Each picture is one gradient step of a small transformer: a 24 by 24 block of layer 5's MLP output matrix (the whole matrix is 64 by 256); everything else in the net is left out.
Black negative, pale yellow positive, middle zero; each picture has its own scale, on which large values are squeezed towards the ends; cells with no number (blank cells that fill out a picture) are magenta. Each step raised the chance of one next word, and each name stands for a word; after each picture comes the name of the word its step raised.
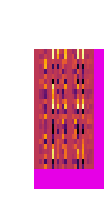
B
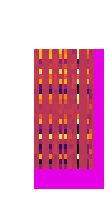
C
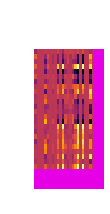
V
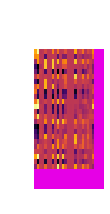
B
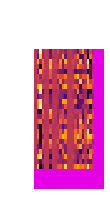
B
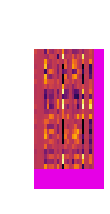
B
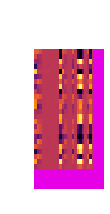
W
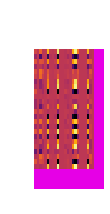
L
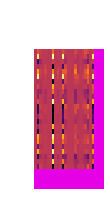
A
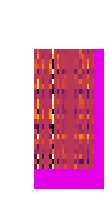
C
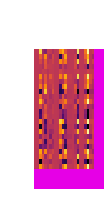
L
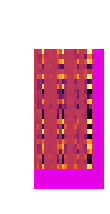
L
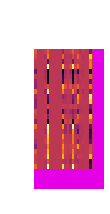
V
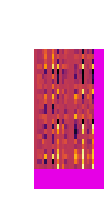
V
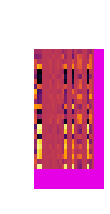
V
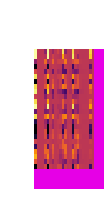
B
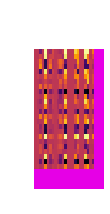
C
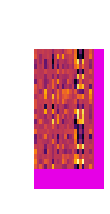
W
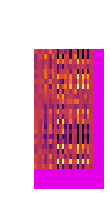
W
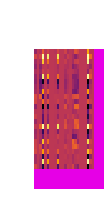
A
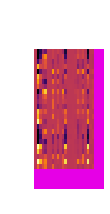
W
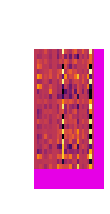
L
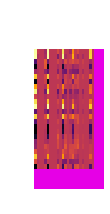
B
